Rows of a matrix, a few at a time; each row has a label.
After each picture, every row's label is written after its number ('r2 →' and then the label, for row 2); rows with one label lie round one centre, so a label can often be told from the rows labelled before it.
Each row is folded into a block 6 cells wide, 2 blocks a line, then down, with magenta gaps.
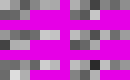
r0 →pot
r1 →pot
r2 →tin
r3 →pot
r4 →tin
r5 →pot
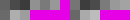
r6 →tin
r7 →tin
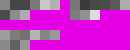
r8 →tin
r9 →tin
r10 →pot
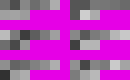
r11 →tin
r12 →tin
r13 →pot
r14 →tin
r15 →tin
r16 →tin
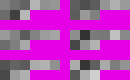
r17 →pot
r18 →tin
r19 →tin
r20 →tin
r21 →tin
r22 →tin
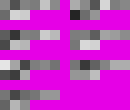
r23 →tin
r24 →pot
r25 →tin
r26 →tin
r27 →pot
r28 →tin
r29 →tin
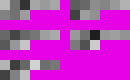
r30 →pot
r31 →tin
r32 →tin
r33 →pot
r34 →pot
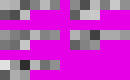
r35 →pot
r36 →tin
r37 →pot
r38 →pot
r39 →pot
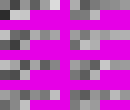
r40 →tin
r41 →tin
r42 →pot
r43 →tin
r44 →pot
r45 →pot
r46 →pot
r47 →tin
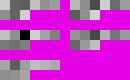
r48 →pot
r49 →pot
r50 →pot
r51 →pot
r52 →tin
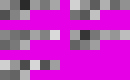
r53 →pot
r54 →pot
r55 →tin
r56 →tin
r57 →pot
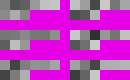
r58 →tin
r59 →pot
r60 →tin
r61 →pot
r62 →tin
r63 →pot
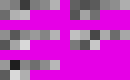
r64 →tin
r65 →tin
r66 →tin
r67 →pot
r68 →tin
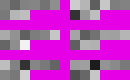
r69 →tin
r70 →pot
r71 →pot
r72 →tin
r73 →pot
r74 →pot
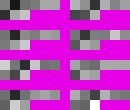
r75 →tin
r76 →pot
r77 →tin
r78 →tin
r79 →pot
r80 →tin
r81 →tin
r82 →pot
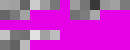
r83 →pot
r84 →pot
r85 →pot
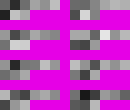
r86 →tin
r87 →tin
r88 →tin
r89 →pot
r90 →tin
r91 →pot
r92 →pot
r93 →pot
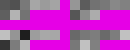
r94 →tin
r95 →tin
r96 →pot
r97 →tin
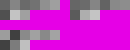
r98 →tin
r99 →tin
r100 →tin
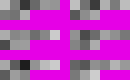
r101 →pot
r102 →pot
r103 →tin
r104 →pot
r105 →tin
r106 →tin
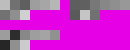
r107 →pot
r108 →tin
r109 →tin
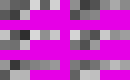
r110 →pot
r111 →tin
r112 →pot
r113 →pot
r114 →tin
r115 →tin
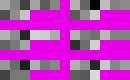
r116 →pot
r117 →pot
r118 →pot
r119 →pot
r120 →pot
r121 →pot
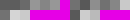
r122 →tin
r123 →tin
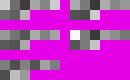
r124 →pot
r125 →pot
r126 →pot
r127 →pot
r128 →tin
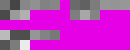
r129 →tin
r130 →tin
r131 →pot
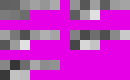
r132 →tin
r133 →tin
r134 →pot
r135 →tin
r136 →tin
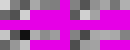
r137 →pot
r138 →tin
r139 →pot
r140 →tin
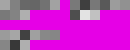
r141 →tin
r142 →tin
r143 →pot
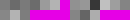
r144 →tin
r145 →pot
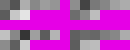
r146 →tin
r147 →tin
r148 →pot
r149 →tin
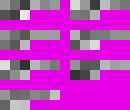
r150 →pot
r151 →pot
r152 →pot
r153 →tin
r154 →pot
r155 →pot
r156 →tin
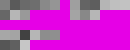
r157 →tin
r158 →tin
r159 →pot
